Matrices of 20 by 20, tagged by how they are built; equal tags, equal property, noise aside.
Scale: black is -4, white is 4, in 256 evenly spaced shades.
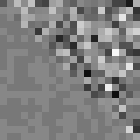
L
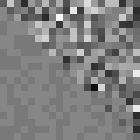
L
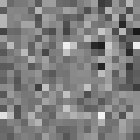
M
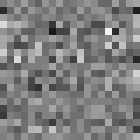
M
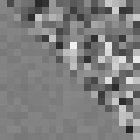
L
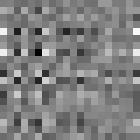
M
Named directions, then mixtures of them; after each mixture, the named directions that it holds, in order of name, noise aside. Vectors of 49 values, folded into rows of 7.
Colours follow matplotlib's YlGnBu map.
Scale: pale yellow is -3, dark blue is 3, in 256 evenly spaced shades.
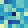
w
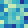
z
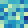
w, z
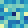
w, z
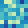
w, z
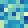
w, z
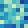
z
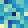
w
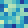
z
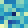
w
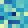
w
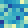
z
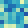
z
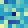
w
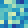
w, z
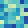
z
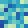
w, z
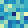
w, z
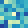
w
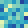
w, z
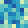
w, z
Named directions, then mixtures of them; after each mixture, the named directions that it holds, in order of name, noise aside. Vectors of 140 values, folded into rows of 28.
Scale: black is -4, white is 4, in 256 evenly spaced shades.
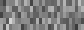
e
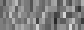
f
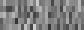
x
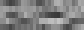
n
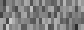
e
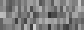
n, x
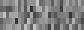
f, x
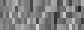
f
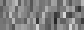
f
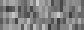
n, x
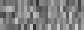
x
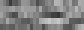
n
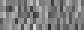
x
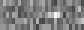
f, n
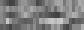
n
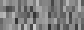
x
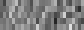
f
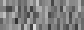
x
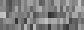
n, x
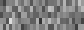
e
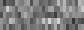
e, n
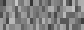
e, f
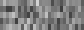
n, x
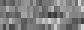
e, n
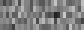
f, n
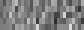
f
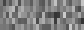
f, n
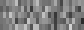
f, x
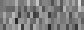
e, x
